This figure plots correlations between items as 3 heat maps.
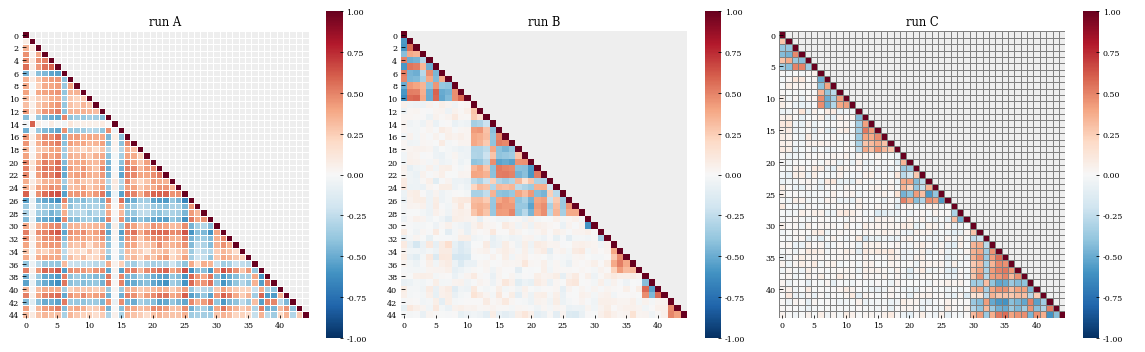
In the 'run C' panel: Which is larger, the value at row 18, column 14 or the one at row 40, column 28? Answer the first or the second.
the first
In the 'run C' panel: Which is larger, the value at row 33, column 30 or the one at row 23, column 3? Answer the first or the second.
the first
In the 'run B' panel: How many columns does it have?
45
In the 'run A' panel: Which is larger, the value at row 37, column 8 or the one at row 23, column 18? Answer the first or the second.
the first
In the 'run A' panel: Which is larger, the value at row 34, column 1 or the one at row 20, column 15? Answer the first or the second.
the first
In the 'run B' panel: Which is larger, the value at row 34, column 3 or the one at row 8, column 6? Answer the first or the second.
the first
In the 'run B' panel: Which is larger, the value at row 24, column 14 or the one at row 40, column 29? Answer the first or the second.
the second
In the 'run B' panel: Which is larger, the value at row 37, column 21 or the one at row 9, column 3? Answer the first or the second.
the second
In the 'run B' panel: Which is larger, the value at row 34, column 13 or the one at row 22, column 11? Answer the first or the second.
the second
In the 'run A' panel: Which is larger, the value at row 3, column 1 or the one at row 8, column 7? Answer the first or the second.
the second
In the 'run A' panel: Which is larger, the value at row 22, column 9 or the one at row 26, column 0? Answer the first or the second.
the first
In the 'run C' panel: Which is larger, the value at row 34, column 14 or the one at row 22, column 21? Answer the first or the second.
the second
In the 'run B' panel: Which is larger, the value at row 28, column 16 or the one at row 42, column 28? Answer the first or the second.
the first
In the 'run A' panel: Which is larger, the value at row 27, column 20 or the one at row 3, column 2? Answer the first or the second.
the second
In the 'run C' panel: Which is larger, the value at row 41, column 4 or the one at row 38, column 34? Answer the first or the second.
the second
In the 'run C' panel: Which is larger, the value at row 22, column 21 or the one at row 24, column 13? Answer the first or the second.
the first
